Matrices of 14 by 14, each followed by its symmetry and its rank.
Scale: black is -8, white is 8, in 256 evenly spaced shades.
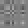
symmetric, rank one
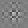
symmetric, rank one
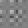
symmetric, rank one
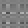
neither, rank one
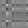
neither, rank one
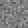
neither, full rank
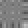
symmetric, rank one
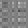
neither, rank one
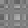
symmetric, rank one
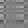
neither, rank one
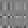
neither, rank one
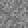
neither, full rank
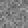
neither, full rank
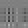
neither, rank one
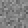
neither, full rank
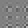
symmetric, rank one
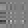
neither, rank one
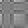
symmetric, rank one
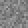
neither, full rank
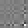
symmetric, rank one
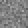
neither, full rank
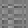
neither, rank one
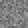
neither, full rank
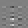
neither, rank one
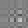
symmetric, rank one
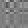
neither, rank one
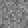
neither, full rank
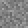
neither, full rank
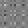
symmetric, rank one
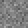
neither, full rank
